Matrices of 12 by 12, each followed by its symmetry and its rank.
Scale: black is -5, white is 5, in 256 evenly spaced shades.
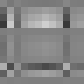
neither, rank one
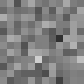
antisymmetric, full rank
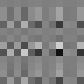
neither, rank one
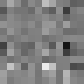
antisymmetric, rank two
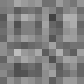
antisymmetric, rank two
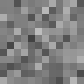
antisymmetric, full rank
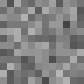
neither, full rank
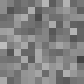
neither, full rank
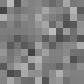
antisymmetric, full rank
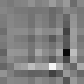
antisymmetric, rank two
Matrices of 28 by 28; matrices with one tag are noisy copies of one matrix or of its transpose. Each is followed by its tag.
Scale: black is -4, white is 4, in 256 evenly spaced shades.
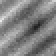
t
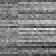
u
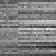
u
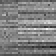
u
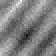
t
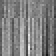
u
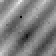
t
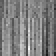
u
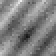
t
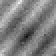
t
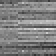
u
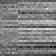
u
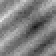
t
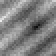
t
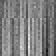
u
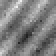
t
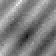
t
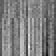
u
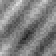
t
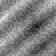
t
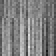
u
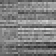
u
